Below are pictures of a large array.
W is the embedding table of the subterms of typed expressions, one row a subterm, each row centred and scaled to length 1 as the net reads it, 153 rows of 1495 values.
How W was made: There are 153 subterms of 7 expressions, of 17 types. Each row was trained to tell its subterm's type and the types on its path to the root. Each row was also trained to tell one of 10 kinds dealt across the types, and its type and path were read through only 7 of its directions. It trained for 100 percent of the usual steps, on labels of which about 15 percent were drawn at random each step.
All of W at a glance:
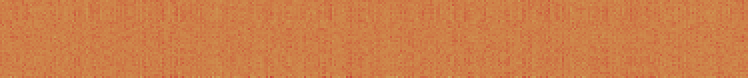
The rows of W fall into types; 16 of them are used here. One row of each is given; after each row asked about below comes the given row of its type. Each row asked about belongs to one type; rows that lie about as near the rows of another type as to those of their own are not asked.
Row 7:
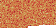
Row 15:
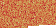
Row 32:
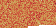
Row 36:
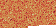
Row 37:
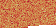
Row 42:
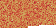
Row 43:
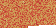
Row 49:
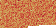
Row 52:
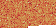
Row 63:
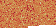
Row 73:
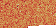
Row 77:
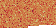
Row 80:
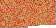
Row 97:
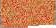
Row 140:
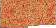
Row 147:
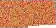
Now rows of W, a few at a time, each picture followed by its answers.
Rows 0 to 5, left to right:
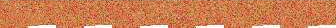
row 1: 42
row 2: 73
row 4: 147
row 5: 97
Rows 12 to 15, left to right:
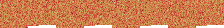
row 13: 32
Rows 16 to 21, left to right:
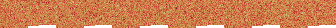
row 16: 73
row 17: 32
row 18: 32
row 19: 37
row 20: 42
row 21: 63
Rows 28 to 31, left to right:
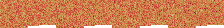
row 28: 42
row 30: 32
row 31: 49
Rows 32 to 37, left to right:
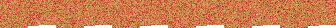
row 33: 7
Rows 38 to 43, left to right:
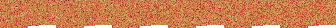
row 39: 15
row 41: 43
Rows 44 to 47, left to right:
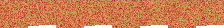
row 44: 43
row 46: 37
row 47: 52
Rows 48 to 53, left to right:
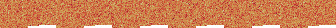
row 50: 63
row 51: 52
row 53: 147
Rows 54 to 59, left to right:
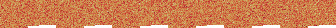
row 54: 37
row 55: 52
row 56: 80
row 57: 97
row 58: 36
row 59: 7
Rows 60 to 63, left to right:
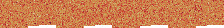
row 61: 49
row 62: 77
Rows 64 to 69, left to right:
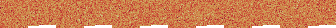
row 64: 52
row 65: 77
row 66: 49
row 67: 140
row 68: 43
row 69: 7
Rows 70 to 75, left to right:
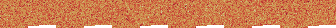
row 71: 97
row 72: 140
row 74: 73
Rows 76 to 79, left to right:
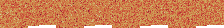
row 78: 140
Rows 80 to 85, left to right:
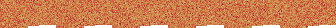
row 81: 73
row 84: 15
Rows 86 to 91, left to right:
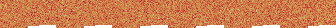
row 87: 63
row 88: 73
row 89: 36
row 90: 97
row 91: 52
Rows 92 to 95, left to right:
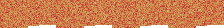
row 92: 147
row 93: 52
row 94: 97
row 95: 36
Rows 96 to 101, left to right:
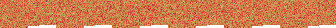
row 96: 36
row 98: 42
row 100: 43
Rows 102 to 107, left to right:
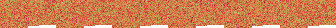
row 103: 63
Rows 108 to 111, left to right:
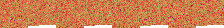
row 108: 15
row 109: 73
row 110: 52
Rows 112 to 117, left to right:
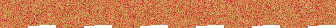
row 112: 49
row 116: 32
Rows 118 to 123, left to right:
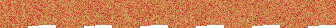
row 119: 43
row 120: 32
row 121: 42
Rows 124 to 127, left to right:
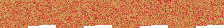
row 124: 63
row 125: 36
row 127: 42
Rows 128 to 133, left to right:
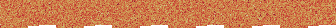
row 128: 147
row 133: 73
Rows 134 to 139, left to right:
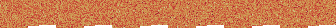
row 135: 36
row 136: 97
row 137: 97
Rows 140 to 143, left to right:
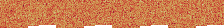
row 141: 37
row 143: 63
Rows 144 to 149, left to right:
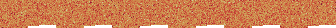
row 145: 49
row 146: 42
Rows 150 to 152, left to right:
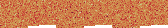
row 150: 147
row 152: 36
